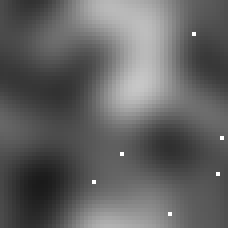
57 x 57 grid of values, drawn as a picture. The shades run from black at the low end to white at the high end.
The middle left is the calmest part. There are six isolated cells, each far higher than the cells round it. The ninth with the lowest average is the bottom left.
